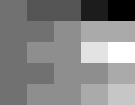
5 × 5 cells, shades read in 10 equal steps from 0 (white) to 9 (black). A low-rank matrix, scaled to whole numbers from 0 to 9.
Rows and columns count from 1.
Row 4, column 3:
4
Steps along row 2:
same down down same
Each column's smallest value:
5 4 4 1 0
